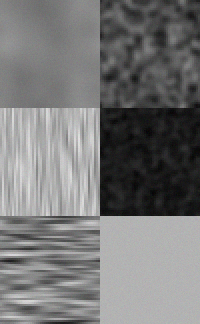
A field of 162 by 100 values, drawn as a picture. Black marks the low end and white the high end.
The table splits into 3 rows of 2 panels. Panel 1,1: middling, smooth, faint in contrast. Panel 1,2: low, blotchy. Panel 2,1: high, streaked downward. Panel 2,2: very low, blotchy, faint in contrast. Panel 3,1: middling, streaked across, strong in contrast. Panel 3,2: high, flat.
